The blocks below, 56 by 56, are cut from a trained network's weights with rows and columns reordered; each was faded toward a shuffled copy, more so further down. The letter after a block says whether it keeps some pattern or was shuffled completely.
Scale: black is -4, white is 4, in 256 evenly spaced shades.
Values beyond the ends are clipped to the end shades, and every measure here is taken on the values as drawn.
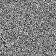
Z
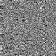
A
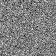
Z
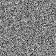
Z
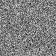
Z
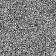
Z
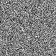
Z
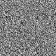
A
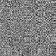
A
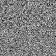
A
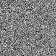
Z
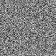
A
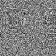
A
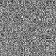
A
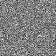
A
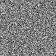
Z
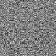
A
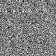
A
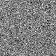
Z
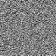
A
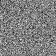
Z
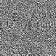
A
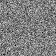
Z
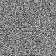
A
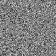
A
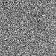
A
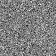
Z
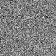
A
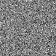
Z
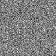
A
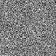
A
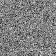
Z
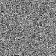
A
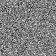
Z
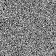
Z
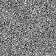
Z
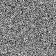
Z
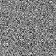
A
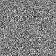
A
